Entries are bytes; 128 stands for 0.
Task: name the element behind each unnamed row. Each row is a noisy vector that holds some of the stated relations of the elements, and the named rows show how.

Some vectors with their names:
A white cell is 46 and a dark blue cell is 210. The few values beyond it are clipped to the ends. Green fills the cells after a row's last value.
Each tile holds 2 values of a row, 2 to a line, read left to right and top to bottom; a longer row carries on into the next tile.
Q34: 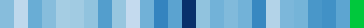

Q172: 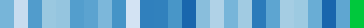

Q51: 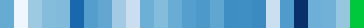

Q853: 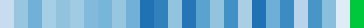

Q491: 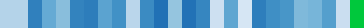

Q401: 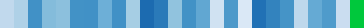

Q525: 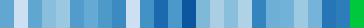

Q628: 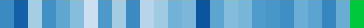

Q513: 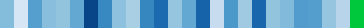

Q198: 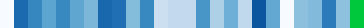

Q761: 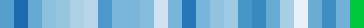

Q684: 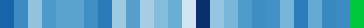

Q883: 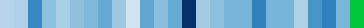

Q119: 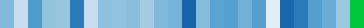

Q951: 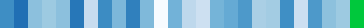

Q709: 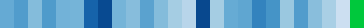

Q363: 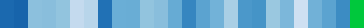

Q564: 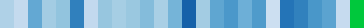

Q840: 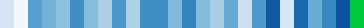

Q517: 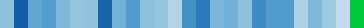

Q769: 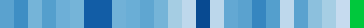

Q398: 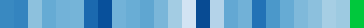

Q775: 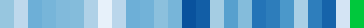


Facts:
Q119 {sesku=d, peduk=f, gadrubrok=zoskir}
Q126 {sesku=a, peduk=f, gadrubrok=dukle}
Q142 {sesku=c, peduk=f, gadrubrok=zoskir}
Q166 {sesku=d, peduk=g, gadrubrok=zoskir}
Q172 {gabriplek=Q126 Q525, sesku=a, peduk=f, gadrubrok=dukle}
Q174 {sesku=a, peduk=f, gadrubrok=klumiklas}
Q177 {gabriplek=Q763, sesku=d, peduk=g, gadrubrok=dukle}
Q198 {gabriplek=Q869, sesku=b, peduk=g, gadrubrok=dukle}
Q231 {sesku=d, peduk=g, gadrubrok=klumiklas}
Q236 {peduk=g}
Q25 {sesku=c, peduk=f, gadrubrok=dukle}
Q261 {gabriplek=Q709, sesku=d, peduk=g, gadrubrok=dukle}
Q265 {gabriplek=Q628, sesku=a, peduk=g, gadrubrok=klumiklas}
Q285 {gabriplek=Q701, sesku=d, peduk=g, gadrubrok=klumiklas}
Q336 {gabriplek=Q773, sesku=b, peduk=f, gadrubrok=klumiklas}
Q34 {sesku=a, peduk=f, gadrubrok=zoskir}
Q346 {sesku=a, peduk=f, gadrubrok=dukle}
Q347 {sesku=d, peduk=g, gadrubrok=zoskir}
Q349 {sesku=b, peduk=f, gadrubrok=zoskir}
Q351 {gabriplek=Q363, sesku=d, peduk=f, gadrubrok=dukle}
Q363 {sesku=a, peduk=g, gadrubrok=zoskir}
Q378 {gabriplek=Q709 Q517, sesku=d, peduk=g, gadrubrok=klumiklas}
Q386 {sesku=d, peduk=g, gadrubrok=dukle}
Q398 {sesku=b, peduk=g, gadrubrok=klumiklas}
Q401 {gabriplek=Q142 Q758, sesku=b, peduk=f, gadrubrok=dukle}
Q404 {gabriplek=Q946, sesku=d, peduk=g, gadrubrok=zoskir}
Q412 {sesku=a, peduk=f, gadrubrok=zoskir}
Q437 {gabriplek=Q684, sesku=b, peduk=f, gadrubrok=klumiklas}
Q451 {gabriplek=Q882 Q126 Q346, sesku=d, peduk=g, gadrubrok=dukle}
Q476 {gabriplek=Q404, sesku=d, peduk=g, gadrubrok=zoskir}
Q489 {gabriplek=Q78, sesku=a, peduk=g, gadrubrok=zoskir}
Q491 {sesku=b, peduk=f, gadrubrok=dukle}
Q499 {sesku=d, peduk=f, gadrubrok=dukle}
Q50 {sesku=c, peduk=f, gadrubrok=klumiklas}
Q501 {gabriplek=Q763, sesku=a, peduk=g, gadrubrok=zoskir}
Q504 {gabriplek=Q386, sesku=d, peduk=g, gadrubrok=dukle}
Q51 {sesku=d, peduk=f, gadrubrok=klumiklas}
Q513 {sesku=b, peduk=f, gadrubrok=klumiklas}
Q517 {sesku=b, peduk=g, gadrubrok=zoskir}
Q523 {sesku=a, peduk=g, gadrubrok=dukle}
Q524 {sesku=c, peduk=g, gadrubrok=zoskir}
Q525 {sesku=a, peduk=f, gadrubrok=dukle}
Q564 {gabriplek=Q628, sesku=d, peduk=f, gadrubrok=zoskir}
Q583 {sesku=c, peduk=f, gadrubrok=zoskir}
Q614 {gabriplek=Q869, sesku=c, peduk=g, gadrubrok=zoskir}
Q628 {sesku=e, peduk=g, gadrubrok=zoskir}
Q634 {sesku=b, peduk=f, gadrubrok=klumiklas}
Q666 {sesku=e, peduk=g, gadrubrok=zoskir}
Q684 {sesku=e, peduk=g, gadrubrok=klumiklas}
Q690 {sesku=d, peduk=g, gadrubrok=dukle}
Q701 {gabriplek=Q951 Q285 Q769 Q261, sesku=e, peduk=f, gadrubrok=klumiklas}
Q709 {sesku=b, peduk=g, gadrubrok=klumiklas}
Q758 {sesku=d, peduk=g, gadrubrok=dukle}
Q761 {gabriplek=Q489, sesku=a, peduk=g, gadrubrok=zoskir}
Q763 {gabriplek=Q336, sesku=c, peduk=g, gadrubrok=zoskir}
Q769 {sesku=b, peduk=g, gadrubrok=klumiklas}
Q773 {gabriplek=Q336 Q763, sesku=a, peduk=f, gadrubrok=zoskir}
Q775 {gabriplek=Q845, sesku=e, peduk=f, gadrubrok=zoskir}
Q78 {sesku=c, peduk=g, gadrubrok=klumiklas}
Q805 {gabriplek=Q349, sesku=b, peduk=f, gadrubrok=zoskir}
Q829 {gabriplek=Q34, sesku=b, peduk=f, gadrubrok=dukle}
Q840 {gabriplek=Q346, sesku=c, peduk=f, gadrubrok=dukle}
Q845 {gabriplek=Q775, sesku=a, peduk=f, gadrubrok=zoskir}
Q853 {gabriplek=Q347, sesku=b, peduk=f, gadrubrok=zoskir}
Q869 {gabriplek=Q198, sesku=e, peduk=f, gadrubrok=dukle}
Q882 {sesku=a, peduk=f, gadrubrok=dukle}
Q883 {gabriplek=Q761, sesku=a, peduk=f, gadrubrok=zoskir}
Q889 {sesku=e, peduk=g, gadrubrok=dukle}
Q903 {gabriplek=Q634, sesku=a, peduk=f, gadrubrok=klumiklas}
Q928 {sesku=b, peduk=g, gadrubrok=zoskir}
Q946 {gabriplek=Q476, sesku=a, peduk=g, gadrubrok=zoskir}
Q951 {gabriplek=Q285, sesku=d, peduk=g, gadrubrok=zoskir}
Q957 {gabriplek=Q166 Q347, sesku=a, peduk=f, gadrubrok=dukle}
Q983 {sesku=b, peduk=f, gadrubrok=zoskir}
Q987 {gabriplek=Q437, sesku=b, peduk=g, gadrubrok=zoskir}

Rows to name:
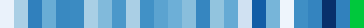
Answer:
Q869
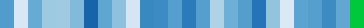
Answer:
Q903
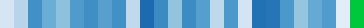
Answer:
Q829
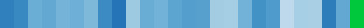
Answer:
Q523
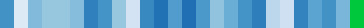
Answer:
Q174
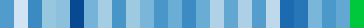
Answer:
Q499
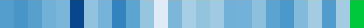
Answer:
Q261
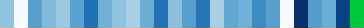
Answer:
Q50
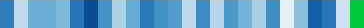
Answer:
Q701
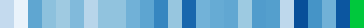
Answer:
Q583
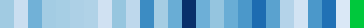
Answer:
Q845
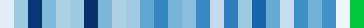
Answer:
Q336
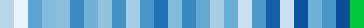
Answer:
Q25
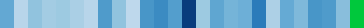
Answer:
Q412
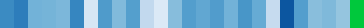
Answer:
Q347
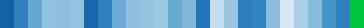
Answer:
Q265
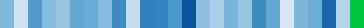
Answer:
Q957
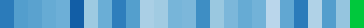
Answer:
Q758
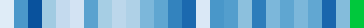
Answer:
Q773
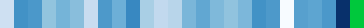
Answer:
Q614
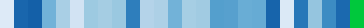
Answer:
Q763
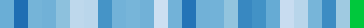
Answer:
Q489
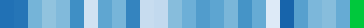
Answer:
Q166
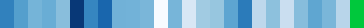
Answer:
Q285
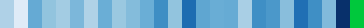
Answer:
Q142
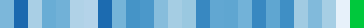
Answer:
Q928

